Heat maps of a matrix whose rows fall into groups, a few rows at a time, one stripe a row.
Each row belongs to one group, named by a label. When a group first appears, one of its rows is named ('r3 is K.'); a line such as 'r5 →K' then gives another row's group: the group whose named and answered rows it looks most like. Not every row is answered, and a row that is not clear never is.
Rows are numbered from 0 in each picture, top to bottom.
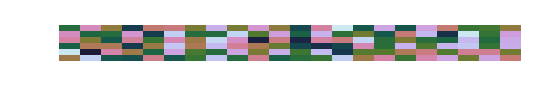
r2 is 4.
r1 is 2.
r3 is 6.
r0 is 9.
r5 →9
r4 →2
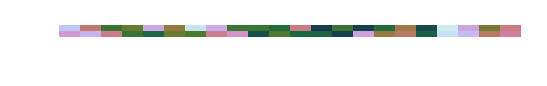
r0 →6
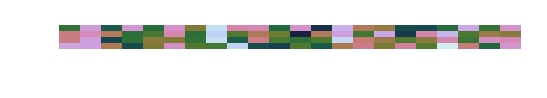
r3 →6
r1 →9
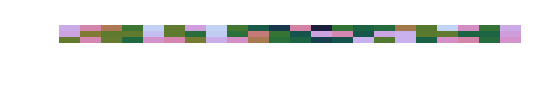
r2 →6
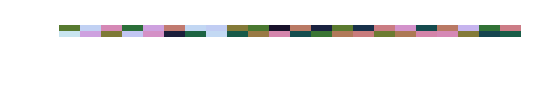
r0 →6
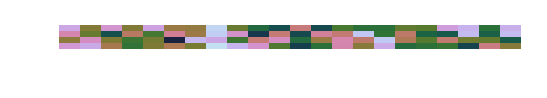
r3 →9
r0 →6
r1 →4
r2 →9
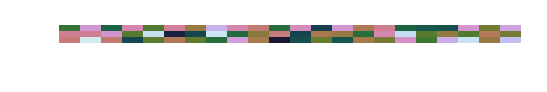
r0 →4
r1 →9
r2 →6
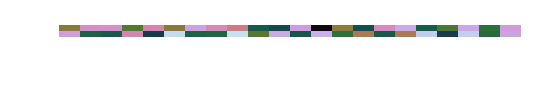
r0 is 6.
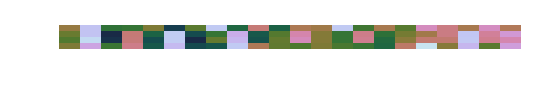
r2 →4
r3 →2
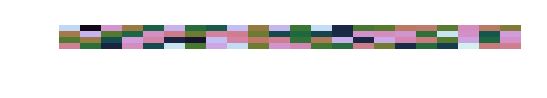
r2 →9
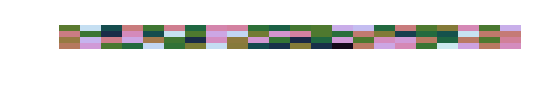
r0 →4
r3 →6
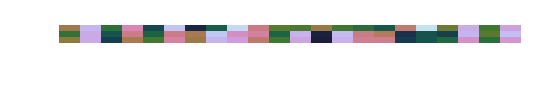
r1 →4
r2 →4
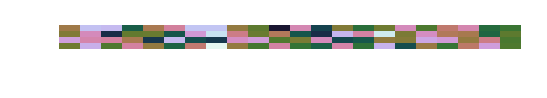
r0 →6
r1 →9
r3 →9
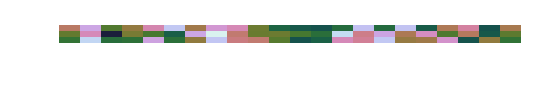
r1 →9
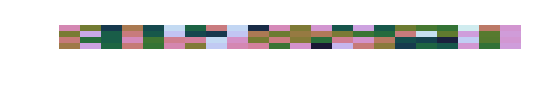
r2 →4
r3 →4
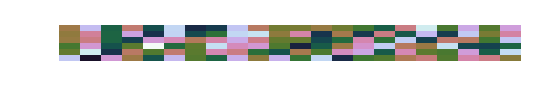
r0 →2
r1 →2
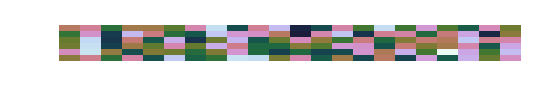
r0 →9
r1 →9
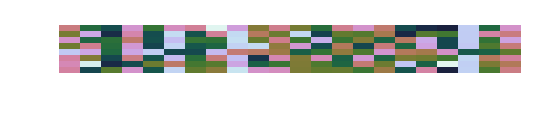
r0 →4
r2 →2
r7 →2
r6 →6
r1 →4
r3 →2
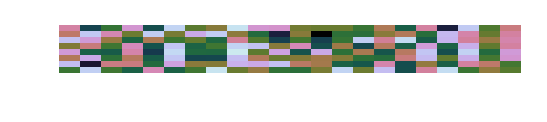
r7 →9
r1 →6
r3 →2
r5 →2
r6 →2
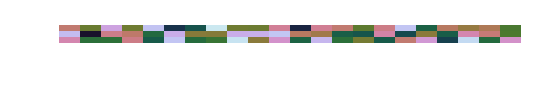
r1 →2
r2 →2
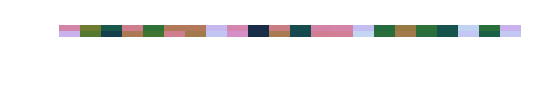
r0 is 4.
